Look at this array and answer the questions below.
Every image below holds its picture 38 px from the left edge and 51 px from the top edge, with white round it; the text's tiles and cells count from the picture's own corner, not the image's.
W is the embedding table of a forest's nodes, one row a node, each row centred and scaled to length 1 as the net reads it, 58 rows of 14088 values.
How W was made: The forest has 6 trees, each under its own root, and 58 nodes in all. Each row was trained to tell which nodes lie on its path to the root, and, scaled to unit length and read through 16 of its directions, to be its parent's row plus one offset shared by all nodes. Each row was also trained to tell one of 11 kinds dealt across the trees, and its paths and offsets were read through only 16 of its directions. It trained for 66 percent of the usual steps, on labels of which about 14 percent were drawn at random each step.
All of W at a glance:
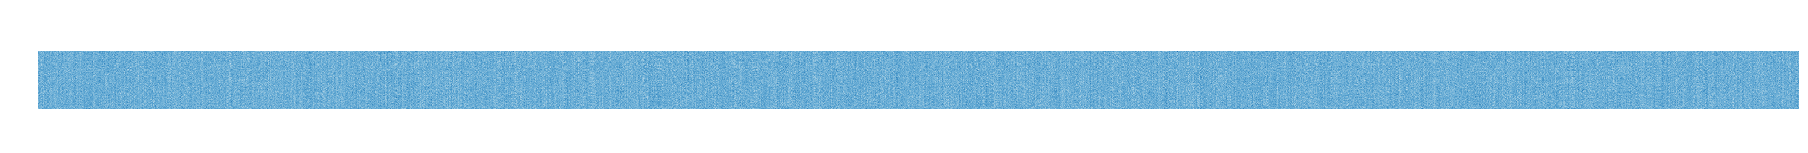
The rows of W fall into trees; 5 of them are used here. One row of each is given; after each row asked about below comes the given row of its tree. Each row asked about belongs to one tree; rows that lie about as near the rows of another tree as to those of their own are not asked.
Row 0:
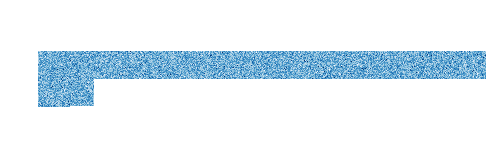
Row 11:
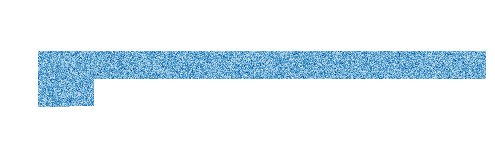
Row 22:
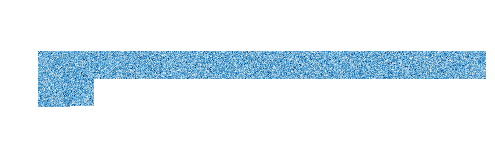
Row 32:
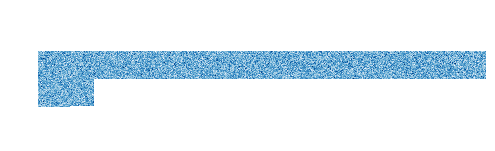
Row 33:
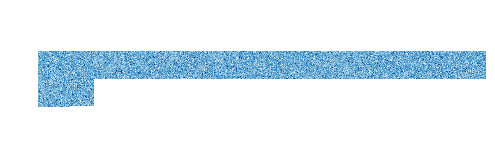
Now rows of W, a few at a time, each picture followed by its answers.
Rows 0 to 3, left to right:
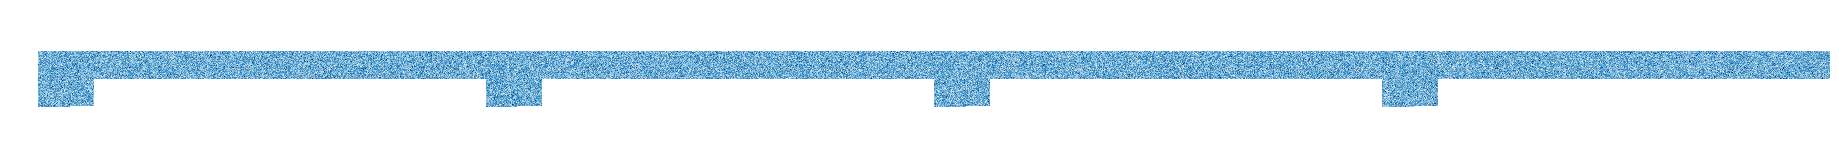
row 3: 33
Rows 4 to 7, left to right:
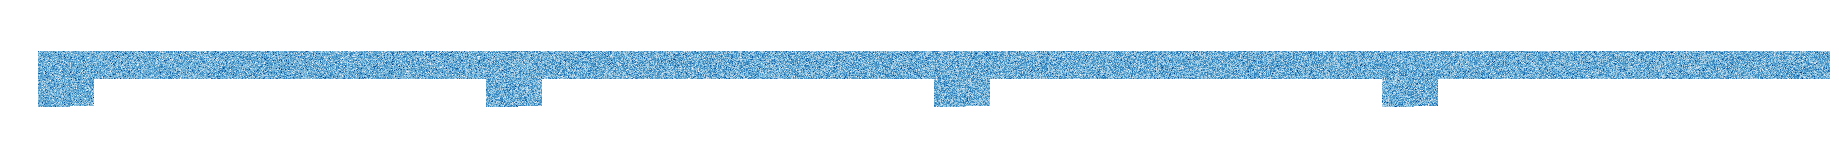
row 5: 32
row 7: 33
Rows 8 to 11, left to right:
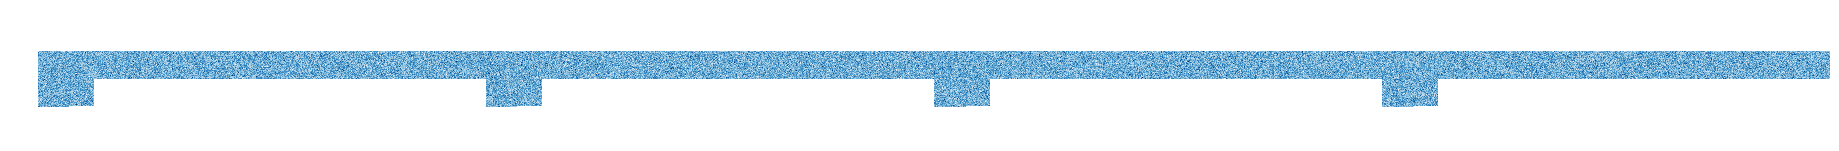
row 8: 0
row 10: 22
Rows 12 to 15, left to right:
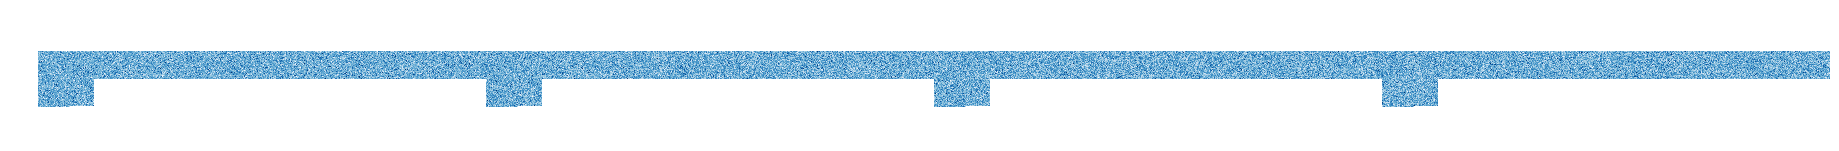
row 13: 22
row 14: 0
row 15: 11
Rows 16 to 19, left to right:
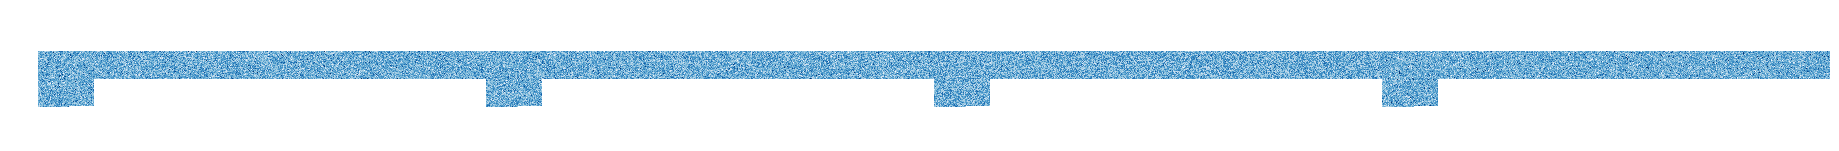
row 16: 11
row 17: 0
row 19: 33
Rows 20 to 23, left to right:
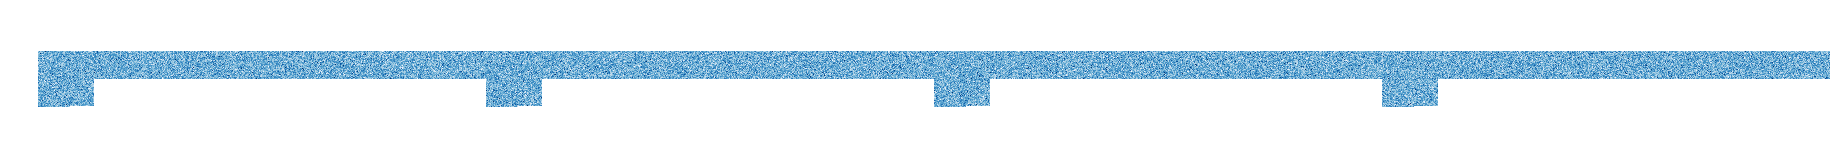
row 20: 0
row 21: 22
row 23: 32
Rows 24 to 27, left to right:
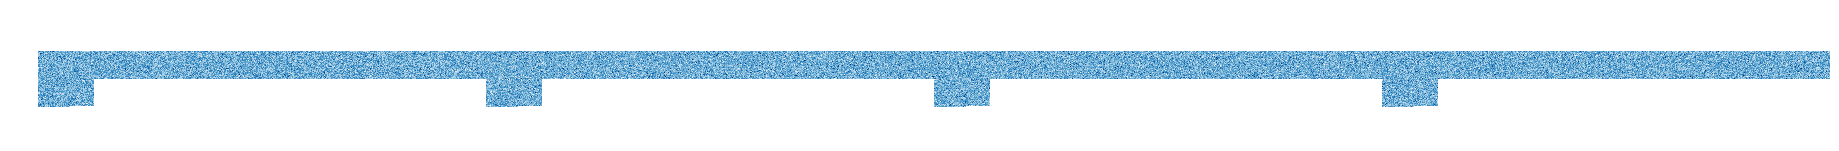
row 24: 22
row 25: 33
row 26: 22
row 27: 22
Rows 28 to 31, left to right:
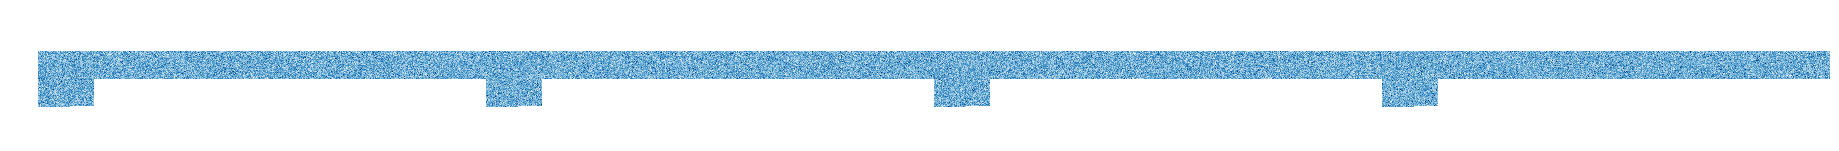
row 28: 22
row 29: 0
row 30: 22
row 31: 0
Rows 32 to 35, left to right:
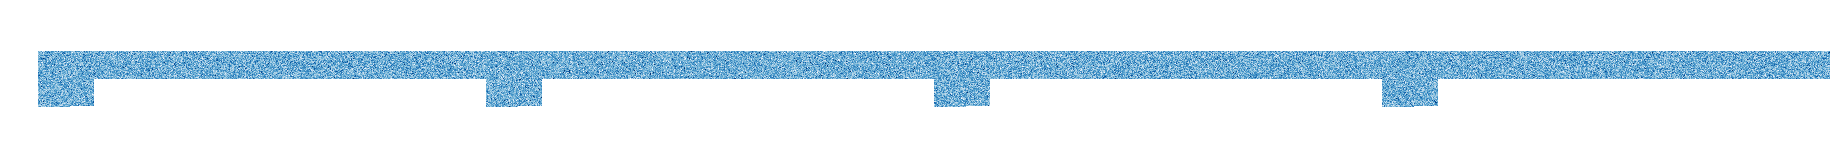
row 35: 32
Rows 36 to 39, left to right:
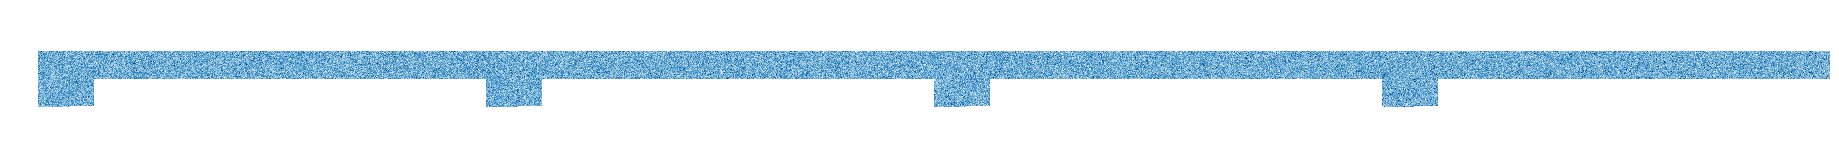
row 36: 33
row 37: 22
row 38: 33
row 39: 32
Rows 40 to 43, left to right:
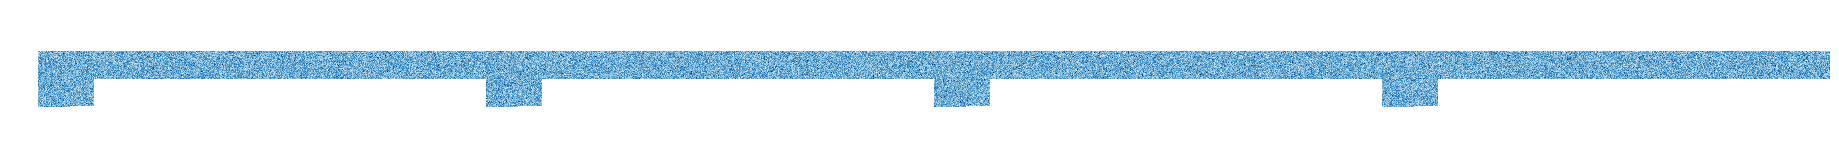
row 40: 32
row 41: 22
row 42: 22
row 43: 11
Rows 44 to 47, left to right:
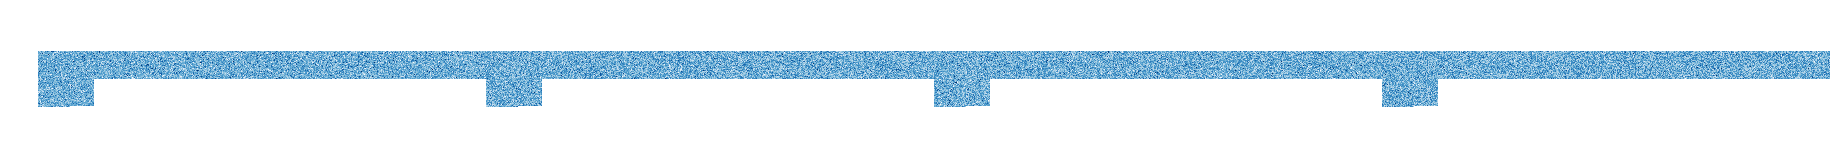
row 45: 32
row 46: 32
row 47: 22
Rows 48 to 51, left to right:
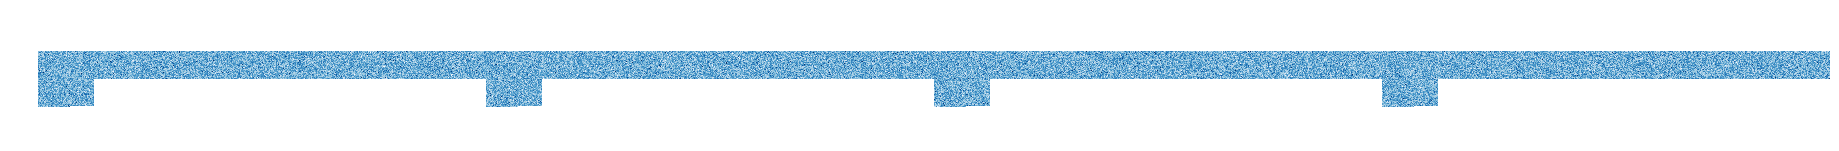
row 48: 32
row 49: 33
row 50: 32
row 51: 32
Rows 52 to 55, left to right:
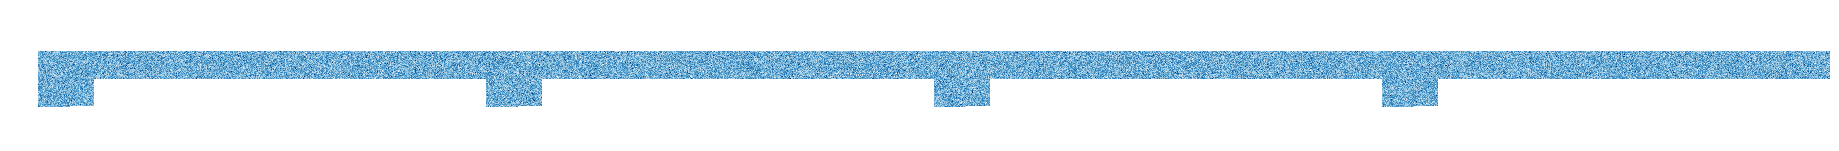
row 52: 22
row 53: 32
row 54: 32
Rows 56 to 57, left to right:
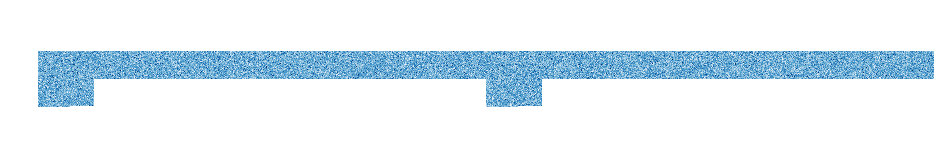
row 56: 0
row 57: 33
